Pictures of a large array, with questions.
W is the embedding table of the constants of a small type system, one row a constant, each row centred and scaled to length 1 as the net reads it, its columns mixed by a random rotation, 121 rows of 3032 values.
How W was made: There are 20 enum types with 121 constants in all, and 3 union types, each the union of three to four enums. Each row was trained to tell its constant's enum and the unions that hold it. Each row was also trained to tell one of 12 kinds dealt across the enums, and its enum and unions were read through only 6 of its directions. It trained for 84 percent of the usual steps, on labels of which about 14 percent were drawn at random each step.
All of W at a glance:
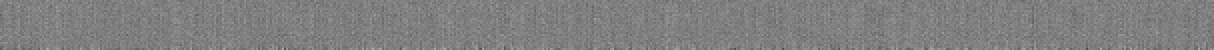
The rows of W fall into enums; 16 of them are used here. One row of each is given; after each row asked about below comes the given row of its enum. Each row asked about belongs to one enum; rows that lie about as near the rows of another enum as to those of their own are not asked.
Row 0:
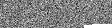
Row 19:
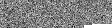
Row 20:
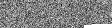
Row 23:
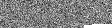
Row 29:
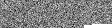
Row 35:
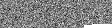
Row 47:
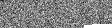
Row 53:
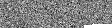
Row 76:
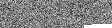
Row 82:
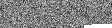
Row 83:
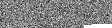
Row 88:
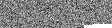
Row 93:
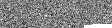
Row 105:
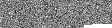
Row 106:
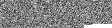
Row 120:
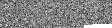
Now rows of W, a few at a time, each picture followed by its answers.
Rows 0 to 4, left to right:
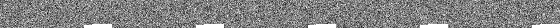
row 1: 76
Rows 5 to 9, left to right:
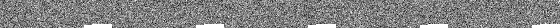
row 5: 106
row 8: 20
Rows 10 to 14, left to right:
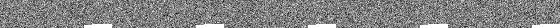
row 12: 120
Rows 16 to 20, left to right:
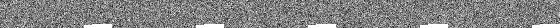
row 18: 35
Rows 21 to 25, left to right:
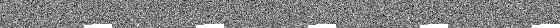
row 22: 76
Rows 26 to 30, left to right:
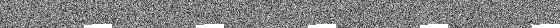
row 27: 35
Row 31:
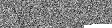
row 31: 105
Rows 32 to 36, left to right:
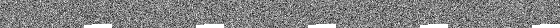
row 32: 83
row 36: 47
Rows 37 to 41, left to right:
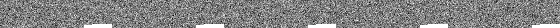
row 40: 19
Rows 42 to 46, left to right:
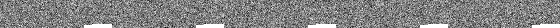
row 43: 88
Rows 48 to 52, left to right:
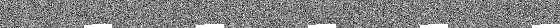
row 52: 83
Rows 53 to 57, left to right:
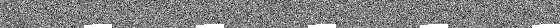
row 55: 19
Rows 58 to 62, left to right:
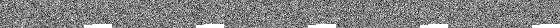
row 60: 106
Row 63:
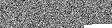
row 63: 82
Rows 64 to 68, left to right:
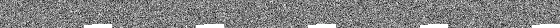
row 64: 23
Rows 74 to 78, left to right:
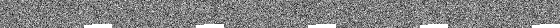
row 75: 120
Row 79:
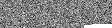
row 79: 47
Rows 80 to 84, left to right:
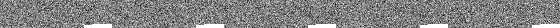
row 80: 88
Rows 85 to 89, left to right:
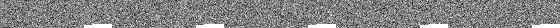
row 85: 29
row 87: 93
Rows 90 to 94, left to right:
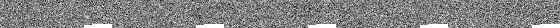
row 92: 76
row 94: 83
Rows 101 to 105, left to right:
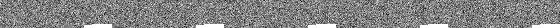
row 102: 29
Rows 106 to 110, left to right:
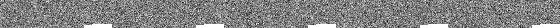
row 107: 19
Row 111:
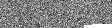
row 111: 120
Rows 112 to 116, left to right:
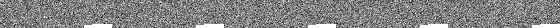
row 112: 106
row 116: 47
